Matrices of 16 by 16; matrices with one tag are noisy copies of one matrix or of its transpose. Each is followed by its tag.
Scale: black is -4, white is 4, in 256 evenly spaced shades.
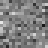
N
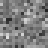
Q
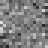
N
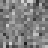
N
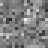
Q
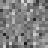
N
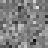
Q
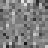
N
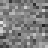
N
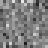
N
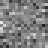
N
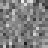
N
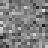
N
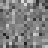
N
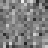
N
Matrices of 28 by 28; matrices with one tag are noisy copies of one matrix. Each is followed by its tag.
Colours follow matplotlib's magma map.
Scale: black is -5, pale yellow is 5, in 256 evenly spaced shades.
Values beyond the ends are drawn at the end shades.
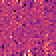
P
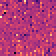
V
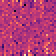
P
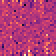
P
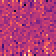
P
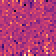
P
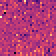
V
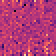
P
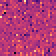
V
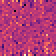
P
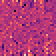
P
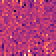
P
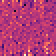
P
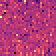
V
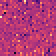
V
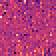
V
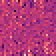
P
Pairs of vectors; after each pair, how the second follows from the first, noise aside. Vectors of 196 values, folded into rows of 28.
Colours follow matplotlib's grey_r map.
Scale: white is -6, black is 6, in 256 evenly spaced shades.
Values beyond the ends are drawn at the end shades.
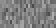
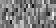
scaled up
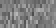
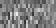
scaled up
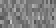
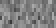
sign-scrambled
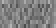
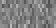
sign-scrambled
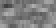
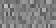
sign-scrambled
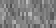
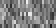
scaled up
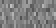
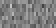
sign-scrambled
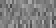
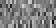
scaled up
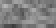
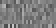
sign-scrambled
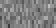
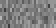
sign-scrambled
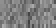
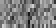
scaled up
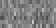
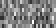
scaled up
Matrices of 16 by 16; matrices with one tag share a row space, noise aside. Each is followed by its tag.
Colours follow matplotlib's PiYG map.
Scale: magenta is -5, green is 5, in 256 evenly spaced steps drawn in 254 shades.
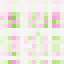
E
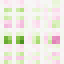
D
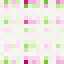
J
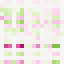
D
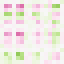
D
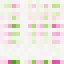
E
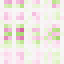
D
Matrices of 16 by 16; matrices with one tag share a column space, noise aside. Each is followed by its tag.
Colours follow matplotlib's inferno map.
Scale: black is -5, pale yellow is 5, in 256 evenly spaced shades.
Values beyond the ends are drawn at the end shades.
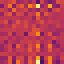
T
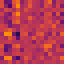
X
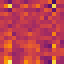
T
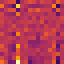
T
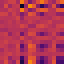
T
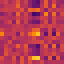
X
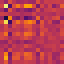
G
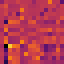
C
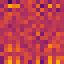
T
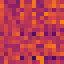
X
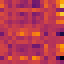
X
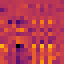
C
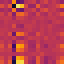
T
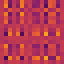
X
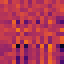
C
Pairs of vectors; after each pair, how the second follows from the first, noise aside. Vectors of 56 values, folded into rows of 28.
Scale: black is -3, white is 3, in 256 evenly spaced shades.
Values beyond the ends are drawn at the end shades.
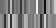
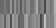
shrunk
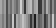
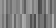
shrunk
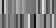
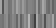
shrunk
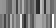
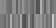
shrunk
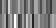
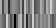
negated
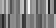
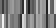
negated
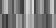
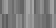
shrunk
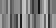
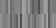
shrunk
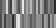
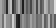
negated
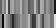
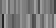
shrunk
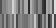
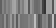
shrunk
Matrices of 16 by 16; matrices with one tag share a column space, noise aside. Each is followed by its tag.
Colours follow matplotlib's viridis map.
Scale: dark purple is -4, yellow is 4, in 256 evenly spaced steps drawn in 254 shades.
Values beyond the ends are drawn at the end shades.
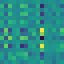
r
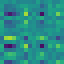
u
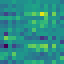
u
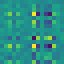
u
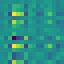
u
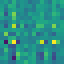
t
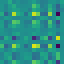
u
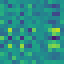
r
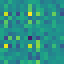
u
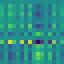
t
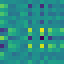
r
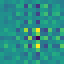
r
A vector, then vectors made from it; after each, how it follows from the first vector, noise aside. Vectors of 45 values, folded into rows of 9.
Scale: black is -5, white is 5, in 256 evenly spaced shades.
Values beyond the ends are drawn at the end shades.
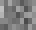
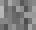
copied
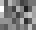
scaled up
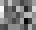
scaled up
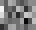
scaled up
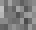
copied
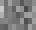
copied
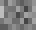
copied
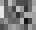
scaled up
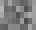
copied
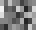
scaled up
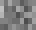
copied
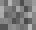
copied
